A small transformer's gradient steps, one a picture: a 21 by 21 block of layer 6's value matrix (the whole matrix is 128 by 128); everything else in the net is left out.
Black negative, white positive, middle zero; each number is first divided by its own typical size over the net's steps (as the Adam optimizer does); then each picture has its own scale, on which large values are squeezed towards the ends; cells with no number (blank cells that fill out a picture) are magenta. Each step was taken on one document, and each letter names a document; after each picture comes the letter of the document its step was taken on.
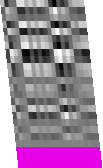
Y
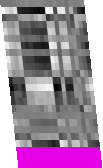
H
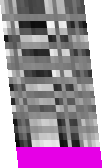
H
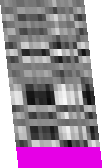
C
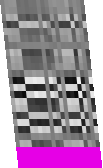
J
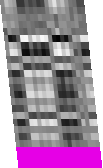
Y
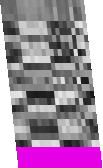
C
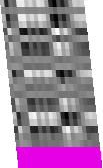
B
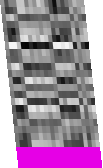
B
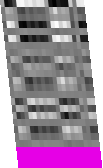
B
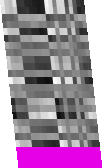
H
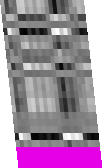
Y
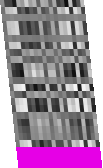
J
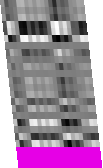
Y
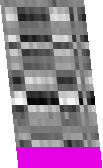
B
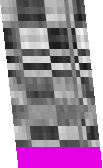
C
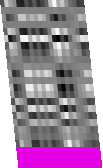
Y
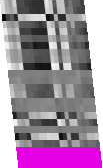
H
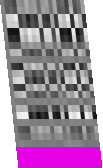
J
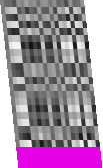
J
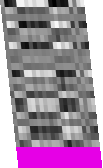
B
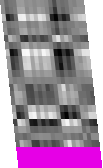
B
